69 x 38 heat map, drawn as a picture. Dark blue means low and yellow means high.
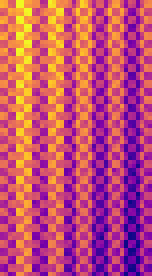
The field climbs toward the top left. Stripes running up and down repeat 5 times from left to right. The ninth with the highest average is the top left. The bottom right is the ninth with the lowest average. Overall the values sit about 50% of the way up the scale.
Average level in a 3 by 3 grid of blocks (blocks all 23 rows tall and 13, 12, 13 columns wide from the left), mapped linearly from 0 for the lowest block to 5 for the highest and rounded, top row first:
542
431
320
